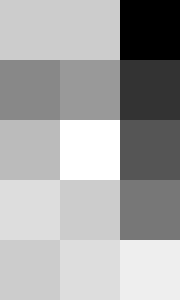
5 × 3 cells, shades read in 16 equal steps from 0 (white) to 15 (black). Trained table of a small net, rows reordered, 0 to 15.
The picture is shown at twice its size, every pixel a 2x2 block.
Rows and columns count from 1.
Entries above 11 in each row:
1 1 0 0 0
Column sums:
19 14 46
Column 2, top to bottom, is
3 6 0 3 2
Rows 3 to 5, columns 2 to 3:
0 10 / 3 8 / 2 1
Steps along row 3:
down up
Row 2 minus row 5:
4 4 11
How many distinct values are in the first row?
2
